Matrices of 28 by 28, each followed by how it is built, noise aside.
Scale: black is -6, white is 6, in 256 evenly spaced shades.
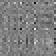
low rank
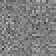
low rank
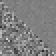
lower triangular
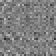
low rank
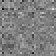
low rank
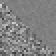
lower triangular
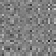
low rank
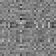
low rank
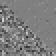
lower triangular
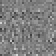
low rank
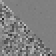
lower triangular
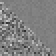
lower triangular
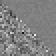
lower triangular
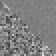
lower triangular
